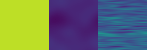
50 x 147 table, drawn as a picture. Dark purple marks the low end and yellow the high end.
The table splits into one row of 3 panels. Panel 1,1: very high, flat. Panel 1,2: very low, smooth, faint in contrast. Panel 1,3: low, streaked across.
